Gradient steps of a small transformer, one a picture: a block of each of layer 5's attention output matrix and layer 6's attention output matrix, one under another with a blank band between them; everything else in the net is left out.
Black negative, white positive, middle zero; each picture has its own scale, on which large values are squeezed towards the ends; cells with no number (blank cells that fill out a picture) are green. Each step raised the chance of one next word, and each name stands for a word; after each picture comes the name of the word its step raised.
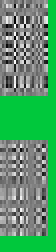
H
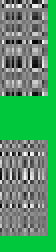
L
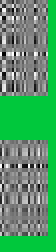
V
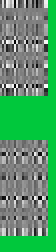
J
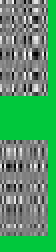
V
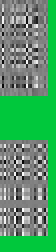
H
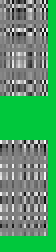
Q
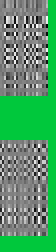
H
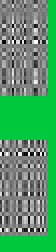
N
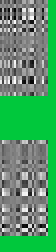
Q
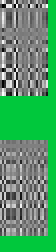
L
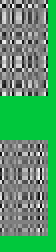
L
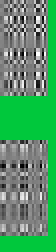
V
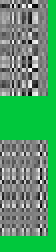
L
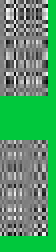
Q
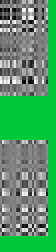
Q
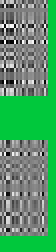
N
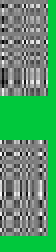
N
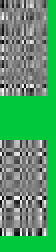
J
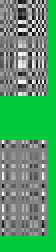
Q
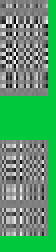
H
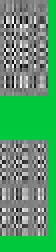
H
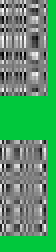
V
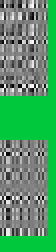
J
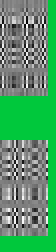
H
